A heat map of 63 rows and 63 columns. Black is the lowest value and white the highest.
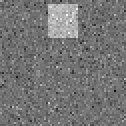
Ninth with the highest average: top middle. Histogram: skewed, a long tail of high values. Odd patch: higher, in the top middle.
